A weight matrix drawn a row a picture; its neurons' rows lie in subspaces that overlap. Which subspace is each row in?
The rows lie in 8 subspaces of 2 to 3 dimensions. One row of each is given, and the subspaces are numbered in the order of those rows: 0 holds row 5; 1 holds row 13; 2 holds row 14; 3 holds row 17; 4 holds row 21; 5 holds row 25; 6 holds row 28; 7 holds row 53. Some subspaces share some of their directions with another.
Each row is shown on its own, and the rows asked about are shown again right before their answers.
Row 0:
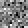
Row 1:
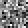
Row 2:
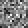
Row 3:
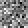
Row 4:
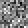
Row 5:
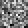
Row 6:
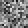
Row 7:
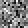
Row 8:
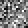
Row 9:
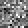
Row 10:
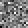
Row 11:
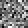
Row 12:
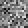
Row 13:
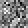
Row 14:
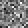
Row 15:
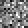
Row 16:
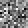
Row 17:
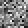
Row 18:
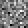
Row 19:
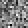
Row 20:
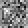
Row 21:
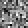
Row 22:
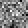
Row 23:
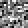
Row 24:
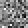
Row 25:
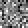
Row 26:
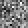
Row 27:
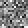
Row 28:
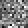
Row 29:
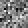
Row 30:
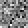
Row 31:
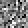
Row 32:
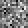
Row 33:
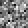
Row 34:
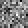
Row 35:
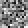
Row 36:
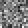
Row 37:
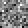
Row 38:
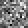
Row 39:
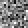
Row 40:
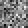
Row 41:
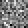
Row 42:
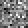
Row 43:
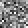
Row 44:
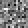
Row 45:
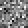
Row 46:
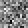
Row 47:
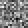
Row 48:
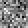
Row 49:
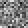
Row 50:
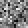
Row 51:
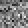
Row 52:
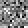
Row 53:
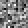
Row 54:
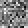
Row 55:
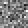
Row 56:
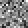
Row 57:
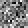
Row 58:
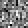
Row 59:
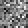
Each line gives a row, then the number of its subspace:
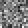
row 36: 5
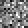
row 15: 5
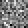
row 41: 0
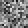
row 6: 1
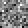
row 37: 5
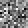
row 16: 7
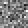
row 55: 2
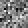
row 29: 7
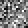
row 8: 7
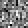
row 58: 4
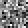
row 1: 4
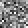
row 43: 2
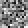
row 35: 0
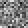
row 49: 2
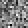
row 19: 4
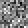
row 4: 1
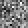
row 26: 3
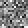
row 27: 3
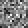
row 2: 2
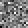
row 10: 2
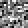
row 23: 2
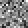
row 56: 3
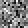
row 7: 1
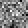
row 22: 6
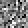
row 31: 7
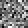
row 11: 6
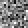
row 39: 2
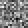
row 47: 2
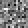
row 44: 7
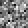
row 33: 7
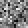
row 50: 7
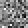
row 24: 6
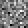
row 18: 0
